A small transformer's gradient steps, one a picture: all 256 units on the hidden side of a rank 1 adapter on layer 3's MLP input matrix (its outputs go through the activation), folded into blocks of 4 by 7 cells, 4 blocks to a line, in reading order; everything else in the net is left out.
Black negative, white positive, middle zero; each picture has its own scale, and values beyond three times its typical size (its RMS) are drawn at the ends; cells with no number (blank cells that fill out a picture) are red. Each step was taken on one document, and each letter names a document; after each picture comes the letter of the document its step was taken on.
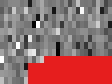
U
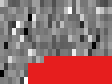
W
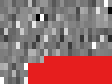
U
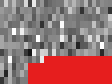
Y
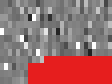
W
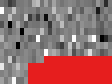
Y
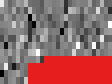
W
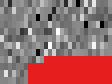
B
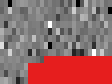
B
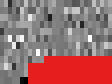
W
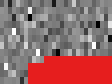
W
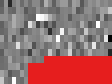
U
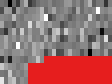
U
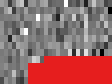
B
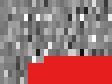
B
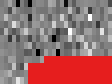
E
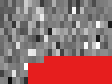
U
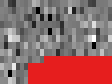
Y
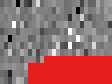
E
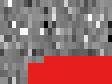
E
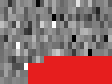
E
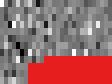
E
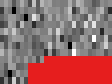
Y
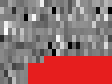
Y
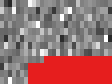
U
